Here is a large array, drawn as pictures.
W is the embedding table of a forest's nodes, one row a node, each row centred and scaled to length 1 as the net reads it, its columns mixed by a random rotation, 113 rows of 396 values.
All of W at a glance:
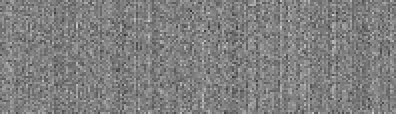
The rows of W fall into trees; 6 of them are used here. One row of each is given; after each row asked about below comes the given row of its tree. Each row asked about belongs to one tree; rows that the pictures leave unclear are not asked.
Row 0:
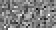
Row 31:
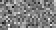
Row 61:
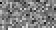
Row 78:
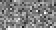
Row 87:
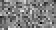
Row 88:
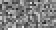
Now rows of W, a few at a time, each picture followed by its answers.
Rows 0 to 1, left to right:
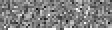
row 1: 87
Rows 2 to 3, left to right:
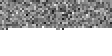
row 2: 61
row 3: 61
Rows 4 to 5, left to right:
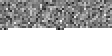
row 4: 87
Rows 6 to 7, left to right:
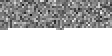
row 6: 31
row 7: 78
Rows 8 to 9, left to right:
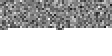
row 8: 31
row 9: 78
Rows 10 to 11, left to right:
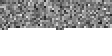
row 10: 0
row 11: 31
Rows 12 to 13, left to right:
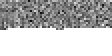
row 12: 78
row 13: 78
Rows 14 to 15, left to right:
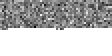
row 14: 31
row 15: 87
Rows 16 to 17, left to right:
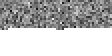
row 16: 0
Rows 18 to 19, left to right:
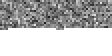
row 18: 61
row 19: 88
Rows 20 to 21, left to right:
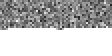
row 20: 78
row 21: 78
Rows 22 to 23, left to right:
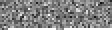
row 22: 0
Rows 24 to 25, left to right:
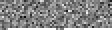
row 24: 31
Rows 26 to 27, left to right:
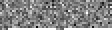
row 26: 87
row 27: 87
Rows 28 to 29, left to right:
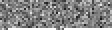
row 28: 87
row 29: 0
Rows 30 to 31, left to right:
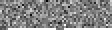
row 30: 31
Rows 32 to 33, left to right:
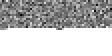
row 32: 88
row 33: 78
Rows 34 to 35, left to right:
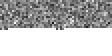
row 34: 87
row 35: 87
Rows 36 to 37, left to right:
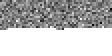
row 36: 78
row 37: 61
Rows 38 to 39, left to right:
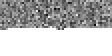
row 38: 78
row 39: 0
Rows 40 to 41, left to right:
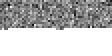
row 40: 87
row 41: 87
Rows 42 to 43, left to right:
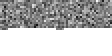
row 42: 31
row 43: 31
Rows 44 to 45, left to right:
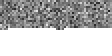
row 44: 78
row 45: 0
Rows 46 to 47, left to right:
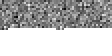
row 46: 0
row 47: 0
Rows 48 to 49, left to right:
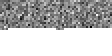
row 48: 0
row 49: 31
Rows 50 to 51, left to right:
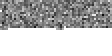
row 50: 31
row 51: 88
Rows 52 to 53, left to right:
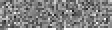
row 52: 31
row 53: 88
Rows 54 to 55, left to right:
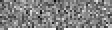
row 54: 87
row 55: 31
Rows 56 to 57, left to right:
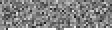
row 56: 61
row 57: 78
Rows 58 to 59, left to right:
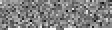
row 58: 78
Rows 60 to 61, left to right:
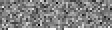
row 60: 0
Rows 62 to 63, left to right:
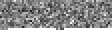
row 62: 78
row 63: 87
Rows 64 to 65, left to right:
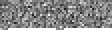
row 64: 0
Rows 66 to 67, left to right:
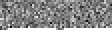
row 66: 31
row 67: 78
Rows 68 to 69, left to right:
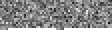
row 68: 61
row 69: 87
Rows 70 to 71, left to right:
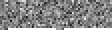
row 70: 87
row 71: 61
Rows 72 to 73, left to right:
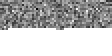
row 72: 0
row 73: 87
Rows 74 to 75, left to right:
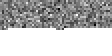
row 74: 78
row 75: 0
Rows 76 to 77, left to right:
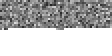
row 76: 87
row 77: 31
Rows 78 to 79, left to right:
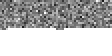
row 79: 31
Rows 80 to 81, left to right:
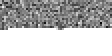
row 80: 88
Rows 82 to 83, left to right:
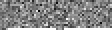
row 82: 78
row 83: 61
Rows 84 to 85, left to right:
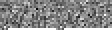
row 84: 0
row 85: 0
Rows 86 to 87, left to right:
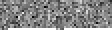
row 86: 0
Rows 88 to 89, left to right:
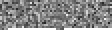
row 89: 87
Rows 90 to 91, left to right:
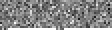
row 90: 87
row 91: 87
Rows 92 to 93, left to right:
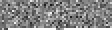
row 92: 87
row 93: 31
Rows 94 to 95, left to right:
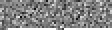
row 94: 31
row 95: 0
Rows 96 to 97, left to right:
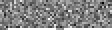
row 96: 31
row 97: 87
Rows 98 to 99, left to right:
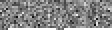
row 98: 0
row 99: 0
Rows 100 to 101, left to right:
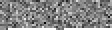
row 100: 61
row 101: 31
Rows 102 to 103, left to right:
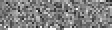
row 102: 78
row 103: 87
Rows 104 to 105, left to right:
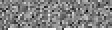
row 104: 0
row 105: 61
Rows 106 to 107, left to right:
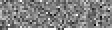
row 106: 31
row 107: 0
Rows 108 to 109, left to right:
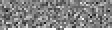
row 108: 61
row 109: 0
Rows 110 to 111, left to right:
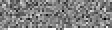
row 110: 88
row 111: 78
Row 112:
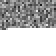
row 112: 78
